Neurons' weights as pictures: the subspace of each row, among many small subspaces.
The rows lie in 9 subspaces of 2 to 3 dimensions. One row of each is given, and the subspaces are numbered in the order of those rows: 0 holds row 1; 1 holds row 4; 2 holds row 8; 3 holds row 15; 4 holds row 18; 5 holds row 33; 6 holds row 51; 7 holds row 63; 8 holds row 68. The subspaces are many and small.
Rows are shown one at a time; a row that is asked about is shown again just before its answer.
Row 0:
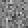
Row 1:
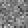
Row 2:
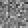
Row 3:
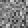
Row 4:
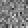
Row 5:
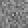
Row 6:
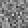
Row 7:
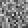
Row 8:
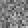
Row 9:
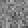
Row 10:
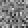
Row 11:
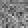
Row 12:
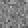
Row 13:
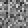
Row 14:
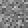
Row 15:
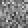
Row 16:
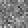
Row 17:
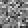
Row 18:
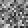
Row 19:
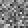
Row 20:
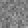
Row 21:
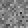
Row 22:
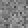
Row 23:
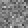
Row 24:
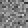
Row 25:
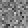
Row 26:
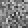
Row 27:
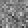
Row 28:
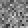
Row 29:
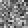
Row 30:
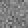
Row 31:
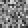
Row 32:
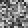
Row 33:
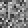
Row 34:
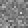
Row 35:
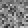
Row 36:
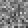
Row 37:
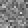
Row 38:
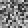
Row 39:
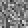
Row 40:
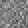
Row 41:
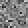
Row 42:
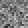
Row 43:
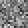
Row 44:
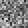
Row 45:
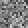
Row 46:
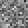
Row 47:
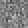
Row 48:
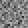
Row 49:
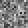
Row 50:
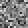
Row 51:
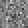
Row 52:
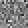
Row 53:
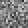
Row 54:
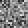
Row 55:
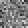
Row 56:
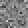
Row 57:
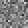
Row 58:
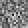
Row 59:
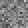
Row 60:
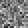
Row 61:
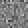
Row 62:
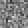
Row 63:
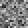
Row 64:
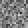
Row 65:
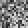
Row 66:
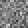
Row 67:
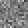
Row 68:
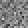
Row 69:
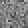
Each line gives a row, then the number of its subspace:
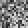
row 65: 2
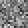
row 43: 0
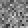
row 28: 4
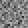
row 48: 8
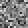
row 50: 7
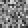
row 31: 5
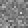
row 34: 7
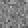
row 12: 5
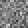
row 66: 8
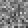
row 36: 1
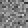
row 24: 5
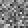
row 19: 4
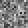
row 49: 1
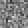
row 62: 6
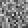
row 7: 3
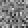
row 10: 1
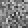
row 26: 3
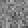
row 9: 2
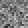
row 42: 0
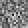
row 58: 3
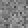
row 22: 1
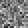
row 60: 0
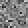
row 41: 7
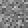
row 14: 5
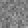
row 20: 2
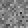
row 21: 4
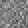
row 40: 8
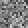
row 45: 1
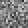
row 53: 3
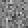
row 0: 6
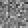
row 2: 5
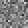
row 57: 5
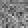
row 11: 0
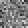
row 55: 1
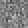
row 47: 6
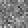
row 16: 0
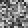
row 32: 1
